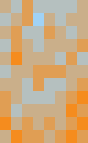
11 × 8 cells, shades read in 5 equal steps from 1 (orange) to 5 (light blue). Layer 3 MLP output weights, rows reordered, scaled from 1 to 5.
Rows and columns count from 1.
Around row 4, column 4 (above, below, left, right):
4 3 3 3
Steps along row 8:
up up same same down down down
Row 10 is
1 3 2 3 2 3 2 1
